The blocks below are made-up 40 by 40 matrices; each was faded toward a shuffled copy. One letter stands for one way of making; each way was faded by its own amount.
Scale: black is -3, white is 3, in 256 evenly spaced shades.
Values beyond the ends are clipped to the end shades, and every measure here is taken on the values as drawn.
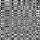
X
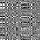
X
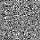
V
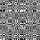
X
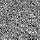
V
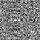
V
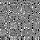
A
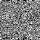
V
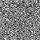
V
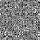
V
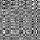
X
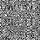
V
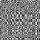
X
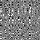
A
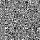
V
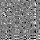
A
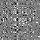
A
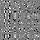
A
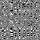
A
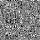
V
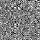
V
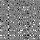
A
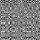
X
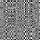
X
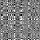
X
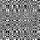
X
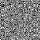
V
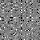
A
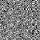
V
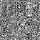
V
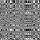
X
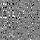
A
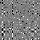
A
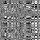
X
